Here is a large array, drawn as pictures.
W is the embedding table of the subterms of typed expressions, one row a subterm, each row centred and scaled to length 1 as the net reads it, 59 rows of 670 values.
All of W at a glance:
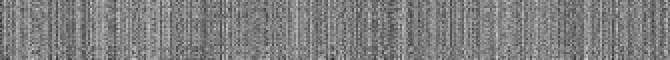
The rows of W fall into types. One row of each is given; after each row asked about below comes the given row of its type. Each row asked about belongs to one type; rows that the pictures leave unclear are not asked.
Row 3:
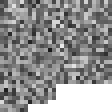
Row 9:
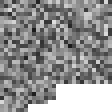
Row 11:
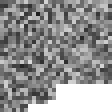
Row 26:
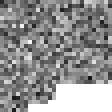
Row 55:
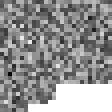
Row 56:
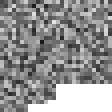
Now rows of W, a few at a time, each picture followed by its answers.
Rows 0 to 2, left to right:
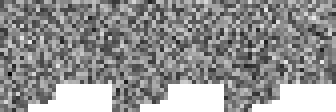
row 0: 55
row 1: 55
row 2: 11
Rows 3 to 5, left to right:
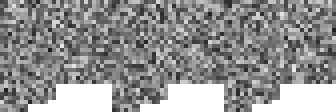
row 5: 56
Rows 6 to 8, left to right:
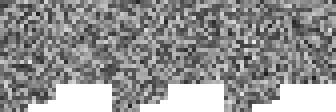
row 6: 11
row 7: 26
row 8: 9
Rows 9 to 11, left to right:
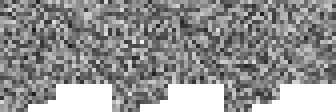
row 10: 9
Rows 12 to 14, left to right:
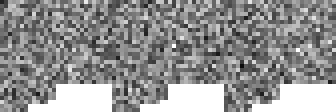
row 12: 3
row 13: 56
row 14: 11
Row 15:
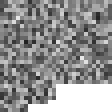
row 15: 3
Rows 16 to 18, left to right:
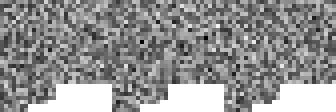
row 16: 11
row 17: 56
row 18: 55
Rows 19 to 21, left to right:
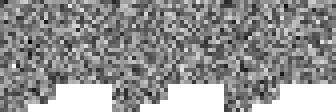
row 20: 3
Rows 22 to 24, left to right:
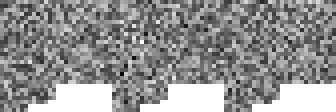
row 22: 11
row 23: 3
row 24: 55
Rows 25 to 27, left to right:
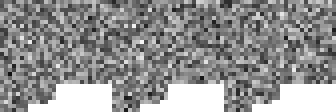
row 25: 55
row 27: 56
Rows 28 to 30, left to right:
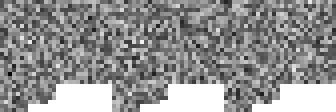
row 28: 55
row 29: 9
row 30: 3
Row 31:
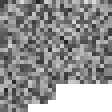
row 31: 55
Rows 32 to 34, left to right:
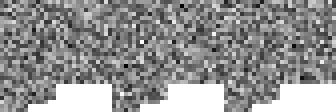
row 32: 9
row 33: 11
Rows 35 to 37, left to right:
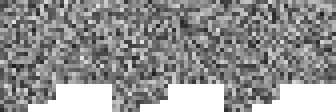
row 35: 56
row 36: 9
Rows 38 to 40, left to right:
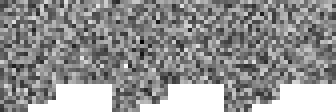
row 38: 56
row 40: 11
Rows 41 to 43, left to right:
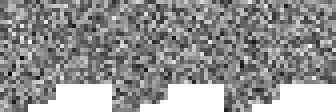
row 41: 3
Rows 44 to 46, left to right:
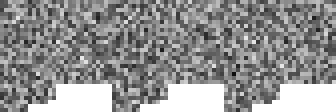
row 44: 3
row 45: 11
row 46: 55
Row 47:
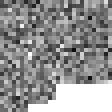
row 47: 26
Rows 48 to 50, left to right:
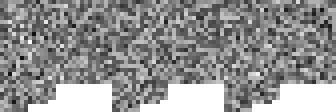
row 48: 3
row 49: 26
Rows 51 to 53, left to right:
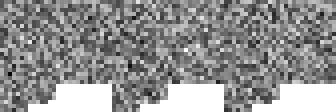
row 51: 55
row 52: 11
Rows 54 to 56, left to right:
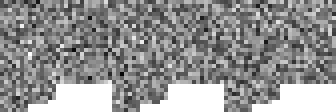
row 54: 26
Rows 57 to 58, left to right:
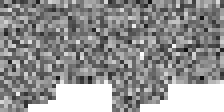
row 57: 9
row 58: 26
